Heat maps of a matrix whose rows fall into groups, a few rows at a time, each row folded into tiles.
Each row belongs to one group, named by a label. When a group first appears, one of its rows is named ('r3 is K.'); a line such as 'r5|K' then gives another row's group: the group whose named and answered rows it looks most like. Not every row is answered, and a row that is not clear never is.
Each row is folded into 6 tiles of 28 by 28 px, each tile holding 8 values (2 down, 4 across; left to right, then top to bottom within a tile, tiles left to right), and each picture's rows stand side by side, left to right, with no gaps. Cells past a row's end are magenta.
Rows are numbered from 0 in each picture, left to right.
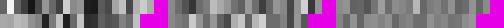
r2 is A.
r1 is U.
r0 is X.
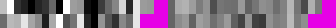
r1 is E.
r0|X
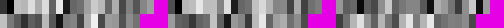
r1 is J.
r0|J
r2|U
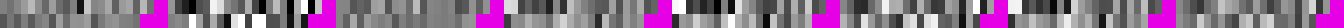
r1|U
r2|A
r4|X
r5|U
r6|X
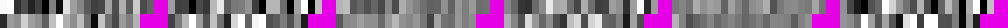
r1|U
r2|X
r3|U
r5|U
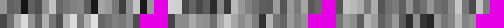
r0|U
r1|X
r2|E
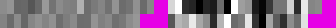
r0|A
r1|X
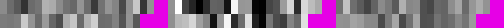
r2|X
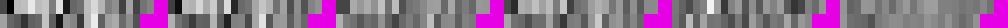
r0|J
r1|J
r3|J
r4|A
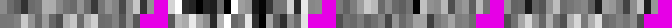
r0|U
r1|X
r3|U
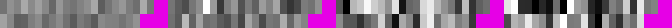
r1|A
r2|J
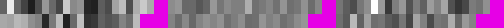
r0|X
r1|A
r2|A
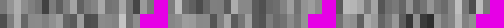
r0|E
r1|X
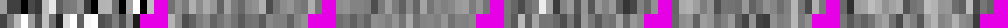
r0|U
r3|A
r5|J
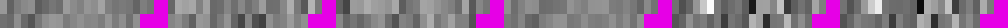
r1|E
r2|J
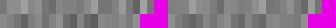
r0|E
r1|E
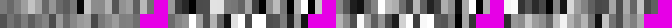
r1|U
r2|U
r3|X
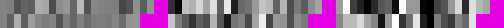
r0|A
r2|X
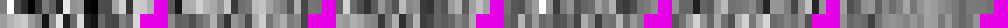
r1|J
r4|U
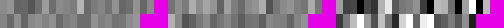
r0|A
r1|E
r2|U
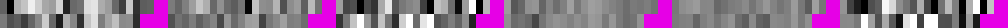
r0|J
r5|U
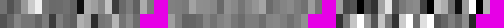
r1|E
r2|U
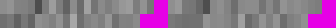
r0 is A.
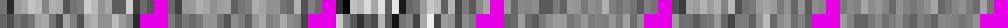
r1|J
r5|E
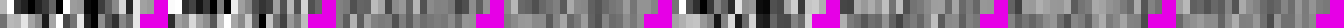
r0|X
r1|X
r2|A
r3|X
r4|X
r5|J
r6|J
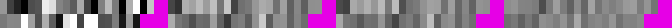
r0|U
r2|J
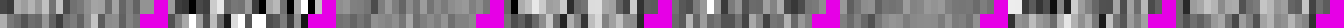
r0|J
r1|U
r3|J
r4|A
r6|X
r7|J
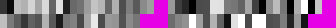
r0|J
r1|U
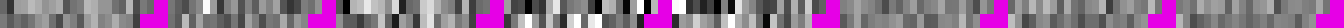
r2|J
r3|U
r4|X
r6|E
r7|E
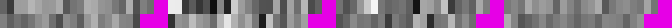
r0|J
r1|X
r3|E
